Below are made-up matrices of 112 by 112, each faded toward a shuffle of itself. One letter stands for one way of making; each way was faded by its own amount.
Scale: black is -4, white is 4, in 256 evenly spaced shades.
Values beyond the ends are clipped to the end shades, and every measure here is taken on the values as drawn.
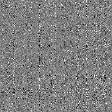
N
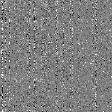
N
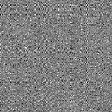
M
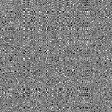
M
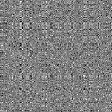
M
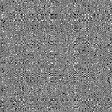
M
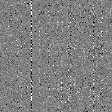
N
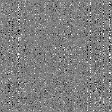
N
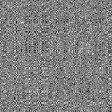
M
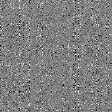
N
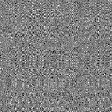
M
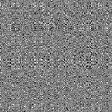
M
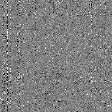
N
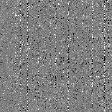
N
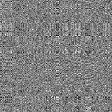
M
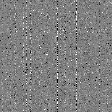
N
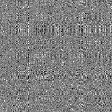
M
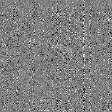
N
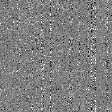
N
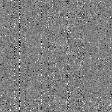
N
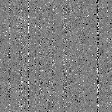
N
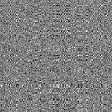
M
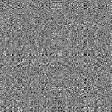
M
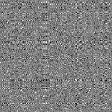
M
